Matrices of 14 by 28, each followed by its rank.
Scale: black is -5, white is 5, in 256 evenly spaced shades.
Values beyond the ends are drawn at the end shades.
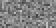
full rank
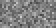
full rank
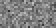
full rank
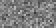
full rank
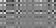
one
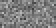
full rank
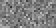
full rank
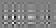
one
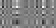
one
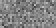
full rank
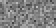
full rank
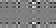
one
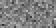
full rank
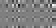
one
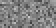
full rank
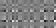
one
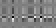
one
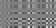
one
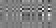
one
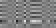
one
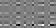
one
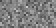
full rank
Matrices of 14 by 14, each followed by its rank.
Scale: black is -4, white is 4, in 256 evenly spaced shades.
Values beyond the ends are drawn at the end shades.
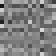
three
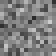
full rank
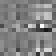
two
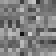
three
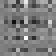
two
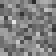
full rank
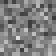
full rank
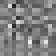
three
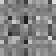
three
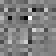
two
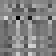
two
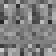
three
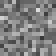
full rank
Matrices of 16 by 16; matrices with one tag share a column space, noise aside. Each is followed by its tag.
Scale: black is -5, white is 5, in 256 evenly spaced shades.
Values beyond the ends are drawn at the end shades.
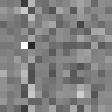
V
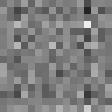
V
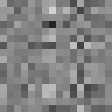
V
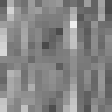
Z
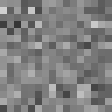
V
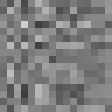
V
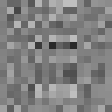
V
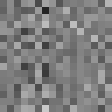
V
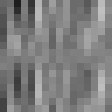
Z
